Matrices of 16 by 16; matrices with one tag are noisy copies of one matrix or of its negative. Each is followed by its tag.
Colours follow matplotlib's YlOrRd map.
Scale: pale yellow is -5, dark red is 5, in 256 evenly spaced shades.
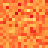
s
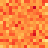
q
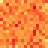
q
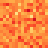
s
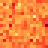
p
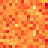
q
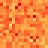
p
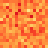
s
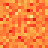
s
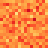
s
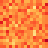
q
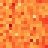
p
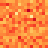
s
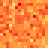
p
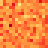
p
